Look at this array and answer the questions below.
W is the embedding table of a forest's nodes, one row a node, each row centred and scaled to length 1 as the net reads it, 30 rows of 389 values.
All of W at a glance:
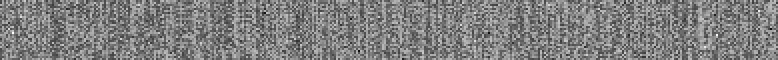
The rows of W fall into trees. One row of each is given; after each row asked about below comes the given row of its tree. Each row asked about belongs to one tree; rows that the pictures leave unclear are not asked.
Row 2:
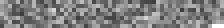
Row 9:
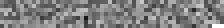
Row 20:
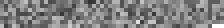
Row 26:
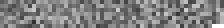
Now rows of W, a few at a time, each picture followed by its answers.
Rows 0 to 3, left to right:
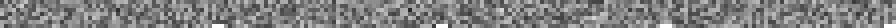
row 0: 20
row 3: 20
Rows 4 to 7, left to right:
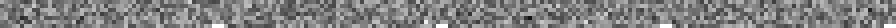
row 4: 2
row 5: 20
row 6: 2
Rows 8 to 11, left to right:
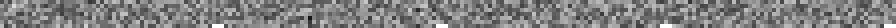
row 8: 20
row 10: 20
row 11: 20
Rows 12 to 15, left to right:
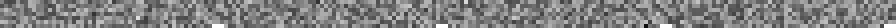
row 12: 9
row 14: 9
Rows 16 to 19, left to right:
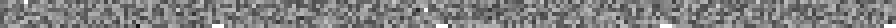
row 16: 26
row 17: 9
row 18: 9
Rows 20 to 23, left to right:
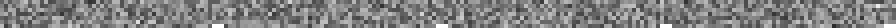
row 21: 9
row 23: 2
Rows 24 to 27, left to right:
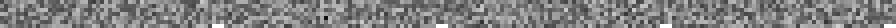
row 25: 26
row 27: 20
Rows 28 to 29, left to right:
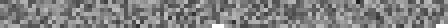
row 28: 26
